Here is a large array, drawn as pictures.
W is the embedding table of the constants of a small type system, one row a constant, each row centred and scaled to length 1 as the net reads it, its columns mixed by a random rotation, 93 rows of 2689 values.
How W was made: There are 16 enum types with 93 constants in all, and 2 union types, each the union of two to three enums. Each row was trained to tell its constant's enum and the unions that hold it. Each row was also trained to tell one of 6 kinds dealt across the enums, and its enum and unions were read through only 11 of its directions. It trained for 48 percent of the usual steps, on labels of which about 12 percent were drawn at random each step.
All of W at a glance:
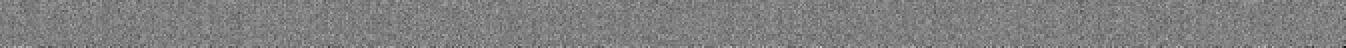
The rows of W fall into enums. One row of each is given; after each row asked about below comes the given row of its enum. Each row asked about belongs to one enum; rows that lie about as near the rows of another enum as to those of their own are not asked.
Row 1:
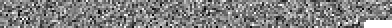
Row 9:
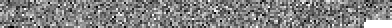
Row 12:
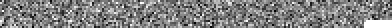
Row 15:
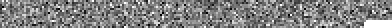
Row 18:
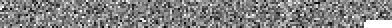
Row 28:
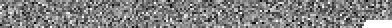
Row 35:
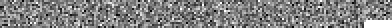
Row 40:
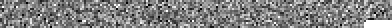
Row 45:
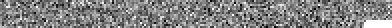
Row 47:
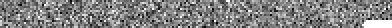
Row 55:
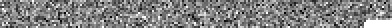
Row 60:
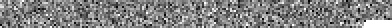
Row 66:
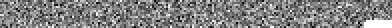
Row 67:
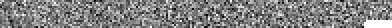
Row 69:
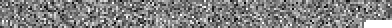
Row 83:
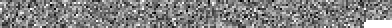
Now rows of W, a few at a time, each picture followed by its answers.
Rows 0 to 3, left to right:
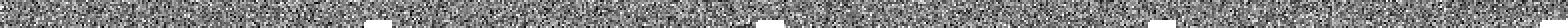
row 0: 18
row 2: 1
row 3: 69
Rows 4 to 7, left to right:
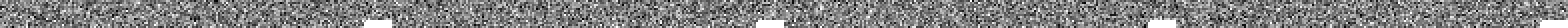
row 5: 1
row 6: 12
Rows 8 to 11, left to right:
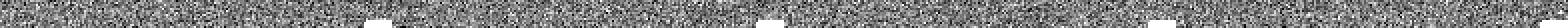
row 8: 12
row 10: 45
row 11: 15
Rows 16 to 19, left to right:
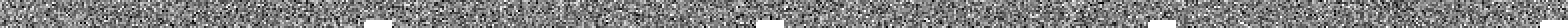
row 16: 12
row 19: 67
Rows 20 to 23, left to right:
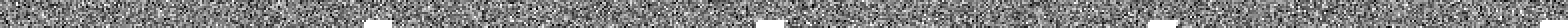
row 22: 83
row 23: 35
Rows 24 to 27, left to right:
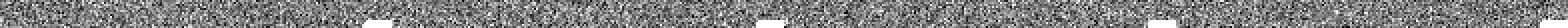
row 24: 45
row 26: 35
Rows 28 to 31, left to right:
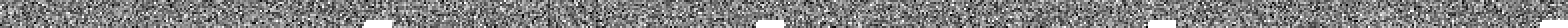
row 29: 12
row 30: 47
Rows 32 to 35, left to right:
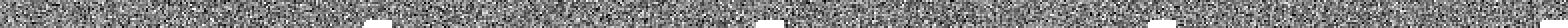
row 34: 40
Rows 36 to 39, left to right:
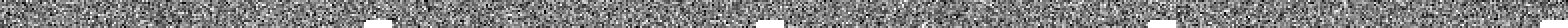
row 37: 47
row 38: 40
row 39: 15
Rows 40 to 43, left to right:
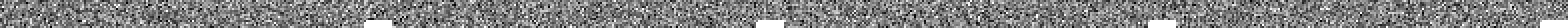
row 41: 83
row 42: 12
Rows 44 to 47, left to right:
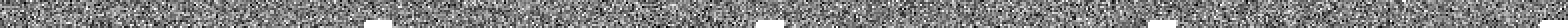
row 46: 35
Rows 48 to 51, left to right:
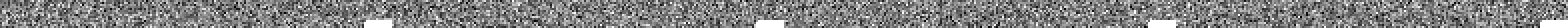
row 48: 69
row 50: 83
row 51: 35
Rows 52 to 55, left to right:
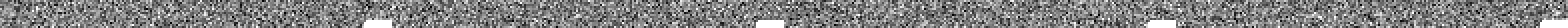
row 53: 18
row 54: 40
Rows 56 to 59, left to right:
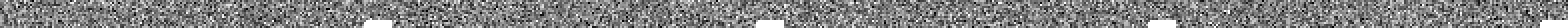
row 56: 45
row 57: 18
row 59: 15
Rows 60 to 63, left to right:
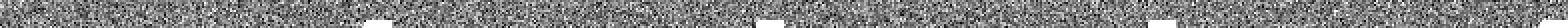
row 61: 83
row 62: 35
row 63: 45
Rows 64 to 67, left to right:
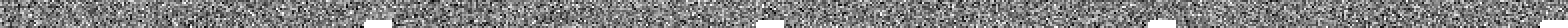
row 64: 83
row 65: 40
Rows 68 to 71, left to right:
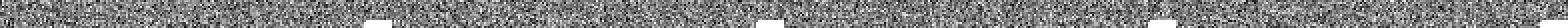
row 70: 69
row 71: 47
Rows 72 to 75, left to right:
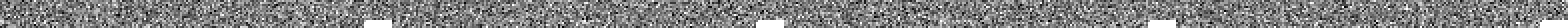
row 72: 35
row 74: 69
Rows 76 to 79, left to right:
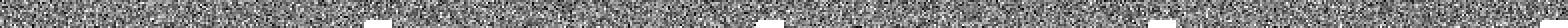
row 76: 12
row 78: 69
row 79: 1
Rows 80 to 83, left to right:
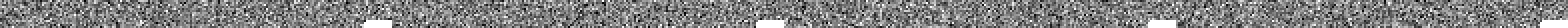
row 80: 40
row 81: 47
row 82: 45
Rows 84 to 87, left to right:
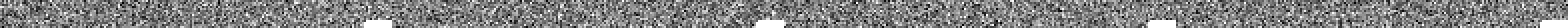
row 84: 40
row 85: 66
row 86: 47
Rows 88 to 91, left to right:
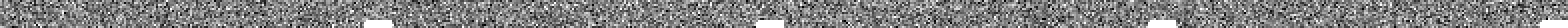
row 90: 45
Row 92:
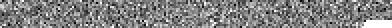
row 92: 60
